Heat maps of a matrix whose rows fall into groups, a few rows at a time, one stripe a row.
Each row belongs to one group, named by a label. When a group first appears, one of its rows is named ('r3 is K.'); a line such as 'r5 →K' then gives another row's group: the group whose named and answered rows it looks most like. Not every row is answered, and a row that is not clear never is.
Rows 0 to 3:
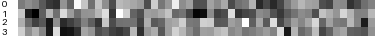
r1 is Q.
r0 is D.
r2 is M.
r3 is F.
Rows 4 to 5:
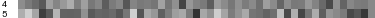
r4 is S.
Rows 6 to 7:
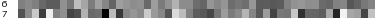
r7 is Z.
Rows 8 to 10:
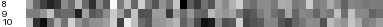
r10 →Q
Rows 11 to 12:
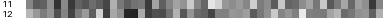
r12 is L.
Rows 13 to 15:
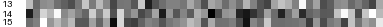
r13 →L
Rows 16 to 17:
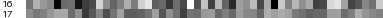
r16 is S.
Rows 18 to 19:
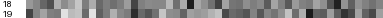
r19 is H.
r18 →S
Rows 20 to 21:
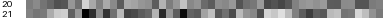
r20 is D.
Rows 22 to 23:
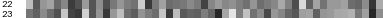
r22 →L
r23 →L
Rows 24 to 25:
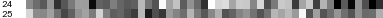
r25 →L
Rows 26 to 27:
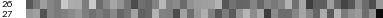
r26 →H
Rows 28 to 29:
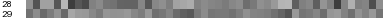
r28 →F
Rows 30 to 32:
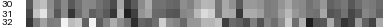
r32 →H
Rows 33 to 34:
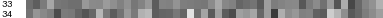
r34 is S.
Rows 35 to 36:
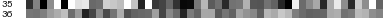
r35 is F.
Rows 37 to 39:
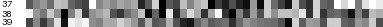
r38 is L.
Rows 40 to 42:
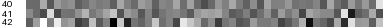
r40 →Z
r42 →Z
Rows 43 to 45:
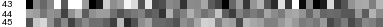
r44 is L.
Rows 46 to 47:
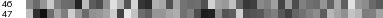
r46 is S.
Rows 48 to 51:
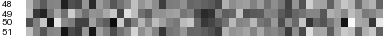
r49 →Q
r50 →Z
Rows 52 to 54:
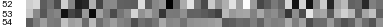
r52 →F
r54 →H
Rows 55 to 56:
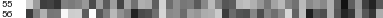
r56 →H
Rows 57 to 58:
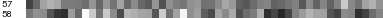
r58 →D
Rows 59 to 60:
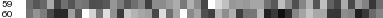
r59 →M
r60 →D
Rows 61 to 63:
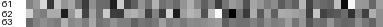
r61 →Z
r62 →L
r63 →H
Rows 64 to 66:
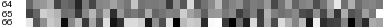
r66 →L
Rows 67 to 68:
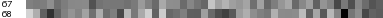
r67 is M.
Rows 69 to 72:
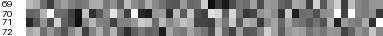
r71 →Z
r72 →L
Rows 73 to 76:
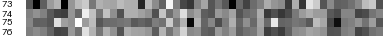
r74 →D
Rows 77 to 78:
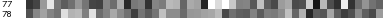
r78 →H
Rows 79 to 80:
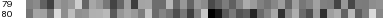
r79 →S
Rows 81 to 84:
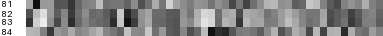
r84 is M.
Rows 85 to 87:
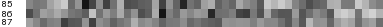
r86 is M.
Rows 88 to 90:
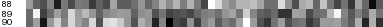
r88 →M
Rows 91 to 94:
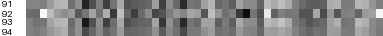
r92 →Z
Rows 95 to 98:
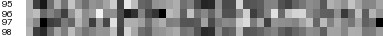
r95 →Q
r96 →L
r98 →Q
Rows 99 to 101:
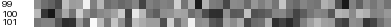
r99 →S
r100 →Q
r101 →D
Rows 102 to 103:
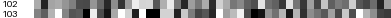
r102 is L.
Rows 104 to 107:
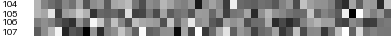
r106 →D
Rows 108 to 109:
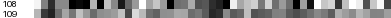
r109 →Q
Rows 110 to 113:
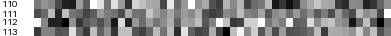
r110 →D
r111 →Z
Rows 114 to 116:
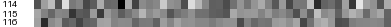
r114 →Z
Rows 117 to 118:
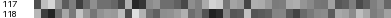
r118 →Q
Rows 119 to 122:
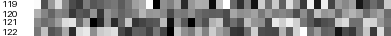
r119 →L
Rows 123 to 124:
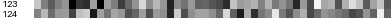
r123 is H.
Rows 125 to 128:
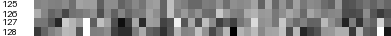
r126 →M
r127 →S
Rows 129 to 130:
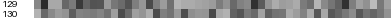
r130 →L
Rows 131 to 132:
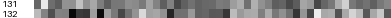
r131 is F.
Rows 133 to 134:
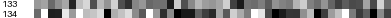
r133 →L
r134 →F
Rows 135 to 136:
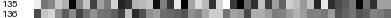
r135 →L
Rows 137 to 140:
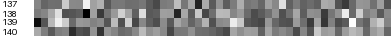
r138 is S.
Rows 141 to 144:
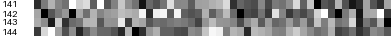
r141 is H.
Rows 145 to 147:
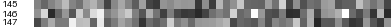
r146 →F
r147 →H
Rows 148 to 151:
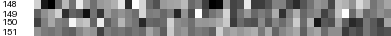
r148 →Q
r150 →H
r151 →M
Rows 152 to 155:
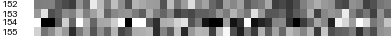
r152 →D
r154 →Q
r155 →L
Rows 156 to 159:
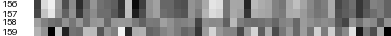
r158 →S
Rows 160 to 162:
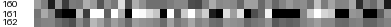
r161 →D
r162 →D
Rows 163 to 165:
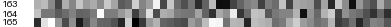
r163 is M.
